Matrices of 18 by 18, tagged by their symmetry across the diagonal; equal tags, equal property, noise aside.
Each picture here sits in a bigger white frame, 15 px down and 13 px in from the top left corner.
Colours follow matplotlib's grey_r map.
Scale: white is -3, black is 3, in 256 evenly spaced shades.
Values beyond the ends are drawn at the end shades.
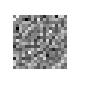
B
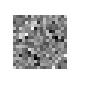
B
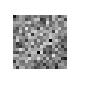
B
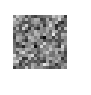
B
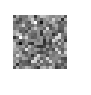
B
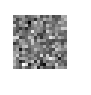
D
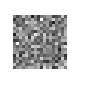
B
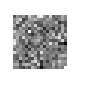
B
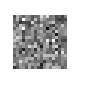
D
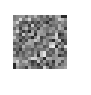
B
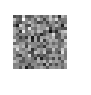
D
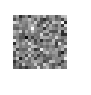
D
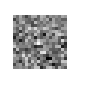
D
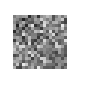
B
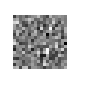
D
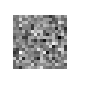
D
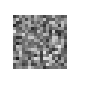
D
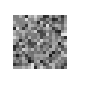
B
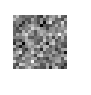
B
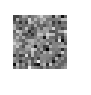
B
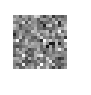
D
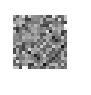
B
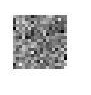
D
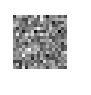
D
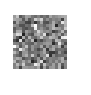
D
